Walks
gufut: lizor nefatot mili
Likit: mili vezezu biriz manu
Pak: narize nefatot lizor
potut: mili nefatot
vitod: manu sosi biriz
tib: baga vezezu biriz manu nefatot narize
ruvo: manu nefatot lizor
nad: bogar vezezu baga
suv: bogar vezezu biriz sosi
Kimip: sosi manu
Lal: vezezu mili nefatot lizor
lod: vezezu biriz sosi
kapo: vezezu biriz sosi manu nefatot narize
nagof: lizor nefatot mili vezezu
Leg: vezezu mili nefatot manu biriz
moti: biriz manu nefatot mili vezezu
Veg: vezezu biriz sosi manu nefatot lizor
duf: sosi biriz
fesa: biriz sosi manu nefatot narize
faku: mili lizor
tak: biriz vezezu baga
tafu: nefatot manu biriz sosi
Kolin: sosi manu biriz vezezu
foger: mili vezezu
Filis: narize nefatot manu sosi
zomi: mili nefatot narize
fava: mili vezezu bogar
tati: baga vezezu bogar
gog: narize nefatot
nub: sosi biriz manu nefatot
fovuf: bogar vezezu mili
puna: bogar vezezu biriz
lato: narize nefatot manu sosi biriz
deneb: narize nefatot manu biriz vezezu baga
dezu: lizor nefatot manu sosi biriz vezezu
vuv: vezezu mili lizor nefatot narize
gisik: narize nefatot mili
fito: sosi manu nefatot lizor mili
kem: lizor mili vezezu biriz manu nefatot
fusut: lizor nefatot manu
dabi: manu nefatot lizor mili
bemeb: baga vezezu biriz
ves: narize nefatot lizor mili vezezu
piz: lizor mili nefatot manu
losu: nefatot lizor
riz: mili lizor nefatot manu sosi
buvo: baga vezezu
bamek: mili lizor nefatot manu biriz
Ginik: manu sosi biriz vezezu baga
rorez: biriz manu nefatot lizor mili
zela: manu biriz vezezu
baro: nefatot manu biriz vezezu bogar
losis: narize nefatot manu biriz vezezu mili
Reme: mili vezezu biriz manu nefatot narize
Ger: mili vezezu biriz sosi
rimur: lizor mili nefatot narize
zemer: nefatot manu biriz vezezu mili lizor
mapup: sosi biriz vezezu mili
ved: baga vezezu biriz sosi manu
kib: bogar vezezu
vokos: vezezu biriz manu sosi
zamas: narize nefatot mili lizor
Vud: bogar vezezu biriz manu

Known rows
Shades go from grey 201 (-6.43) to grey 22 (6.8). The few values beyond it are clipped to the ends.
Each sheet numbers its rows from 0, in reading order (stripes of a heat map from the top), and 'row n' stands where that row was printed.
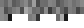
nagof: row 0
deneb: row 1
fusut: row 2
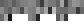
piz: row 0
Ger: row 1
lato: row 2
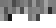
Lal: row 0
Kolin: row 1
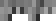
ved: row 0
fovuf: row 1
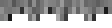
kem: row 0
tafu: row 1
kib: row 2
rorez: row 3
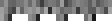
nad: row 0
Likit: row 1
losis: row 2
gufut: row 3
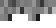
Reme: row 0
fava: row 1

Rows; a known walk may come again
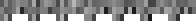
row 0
tafu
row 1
lato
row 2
Kimip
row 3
zela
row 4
tak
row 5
zomi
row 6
tib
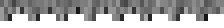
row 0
Leg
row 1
dezu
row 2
rorez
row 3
puna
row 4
Reme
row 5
fito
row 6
nad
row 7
ves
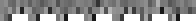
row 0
lod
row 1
zemer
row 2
dabi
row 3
potut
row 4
ved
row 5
duf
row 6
fusut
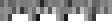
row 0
Ginik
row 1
foger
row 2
fava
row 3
kib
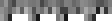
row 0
fovuf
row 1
Lal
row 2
losu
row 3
bemeb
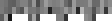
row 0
rimur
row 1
fesa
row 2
mapup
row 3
suv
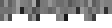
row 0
nub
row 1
gog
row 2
kem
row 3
kapo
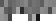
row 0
baro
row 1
riz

